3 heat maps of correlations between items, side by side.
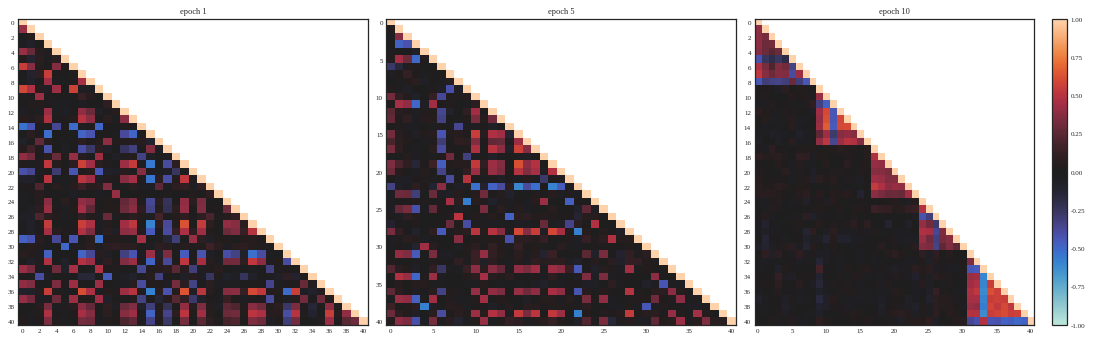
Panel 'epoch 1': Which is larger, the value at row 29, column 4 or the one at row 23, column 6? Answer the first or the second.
the second
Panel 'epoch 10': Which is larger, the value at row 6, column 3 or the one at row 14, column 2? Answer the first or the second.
the first
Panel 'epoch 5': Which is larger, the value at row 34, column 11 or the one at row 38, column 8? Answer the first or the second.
the first
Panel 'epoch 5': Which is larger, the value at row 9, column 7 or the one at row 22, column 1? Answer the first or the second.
the second
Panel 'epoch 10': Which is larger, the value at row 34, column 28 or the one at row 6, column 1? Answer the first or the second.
the second
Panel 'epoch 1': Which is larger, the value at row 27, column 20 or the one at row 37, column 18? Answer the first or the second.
the second
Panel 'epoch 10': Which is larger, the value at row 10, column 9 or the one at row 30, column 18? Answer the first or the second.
the first
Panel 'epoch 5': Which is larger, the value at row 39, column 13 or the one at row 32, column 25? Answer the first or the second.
the first
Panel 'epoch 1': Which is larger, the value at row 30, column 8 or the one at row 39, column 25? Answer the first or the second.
the second
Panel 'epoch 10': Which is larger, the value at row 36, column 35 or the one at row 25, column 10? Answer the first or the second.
the first
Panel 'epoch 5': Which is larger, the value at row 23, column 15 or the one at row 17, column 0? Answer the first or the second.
the second
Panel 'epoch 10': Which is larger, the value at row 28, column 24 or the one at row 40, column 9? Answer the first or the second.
the first
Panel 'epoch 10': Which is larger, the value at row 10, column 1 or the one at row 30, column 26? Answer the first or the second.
the first
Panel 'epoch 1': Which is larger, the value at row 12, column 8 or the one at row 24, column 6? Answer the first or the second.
the first
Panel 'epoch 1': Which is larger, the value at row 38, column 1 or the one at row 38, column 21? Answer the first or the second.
the second
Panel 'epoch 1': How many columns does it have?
41
